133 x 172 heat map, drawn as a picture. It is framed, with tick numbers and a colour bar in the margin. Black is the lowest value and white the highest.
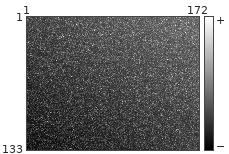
Mirror symmetry: none. Odd rows or columns: none. Average level on the scale: 30%. Stripes: none. Slope: up to the top right.
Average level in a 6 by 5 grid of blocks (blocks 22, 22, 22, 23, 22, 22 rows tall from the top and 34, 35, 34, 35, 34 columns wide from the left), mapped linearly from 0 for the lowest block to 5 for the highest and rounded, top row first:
33445 / 23344 / 22334 / 12233 / 11223 / 01122
